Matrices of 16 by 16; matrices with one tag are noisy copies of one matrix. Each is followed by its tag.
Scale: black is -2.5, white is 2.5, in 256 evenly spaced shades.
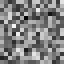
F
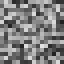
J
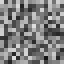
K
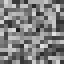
J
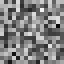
K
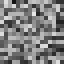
J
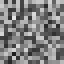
K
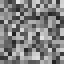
F
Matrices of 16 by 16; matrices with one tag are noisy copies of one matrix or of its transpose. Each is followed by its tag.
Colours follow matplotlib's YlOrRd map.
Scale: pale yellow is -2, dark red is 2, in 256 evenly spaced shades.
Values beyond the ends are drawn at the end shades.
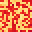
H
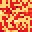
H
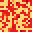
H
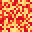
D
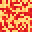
H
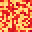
H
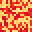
H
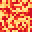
H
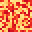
H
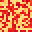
H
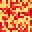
H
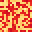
H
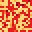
H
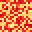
D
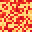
D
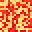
H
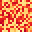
D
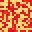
H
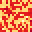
H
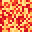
D
